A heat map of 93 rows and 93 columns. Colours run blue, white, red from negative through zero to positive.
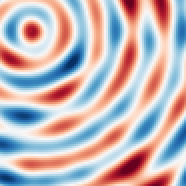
Average level on the scale: 50%. Slope: none. Rings: centred on the top left. Lone odd cells: none.
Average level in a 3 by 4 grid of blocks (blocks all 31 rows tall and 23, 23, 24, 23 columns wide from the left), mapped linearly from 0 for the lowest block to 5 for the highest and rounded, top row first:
3 2 4 2 / 0 2 2 3 / 0 2 5 2
